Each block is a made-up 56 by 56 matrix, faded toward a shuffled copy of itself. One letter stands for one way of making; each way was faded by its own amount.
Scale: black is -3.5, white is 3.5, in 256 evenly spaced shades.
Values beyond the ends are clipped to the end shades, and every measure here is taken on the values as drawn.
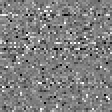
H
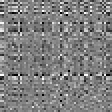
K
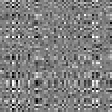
K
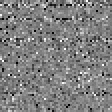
H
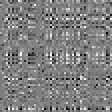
K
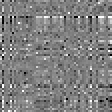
K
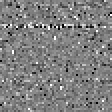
H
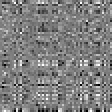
K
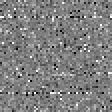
H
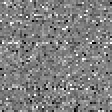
H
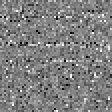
H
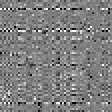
K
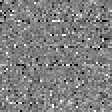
H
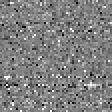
H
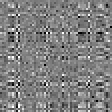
K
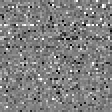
H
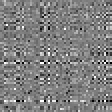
K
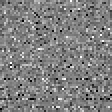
H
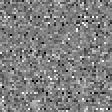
H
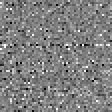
H
